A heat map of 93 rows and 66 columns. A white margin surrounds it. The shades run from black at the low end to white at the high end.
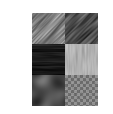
It is made of 3 by 2 panels. Panel 1,1: middling, slanting up to the right. Panel 1,2: low, slanting up to the right. Panel 2,1: very low, streaked across, faint in contrast. Panel 2,2: high, streaked downward, faint in contrast. Panel 3,1: low, smooth. Panel 3,2: middling, checkered.
